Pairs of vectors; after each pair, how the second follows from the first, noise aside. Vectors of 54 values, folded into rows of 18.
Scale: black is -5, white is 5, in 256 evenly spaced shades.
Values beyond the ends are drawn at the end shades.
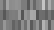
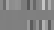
partly zeroed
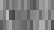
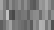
copied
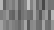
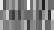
scaled up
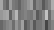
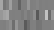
partly zeroed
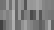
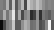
scaled up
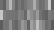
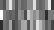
scaled up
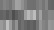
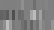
partly zeroed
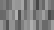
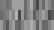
copied
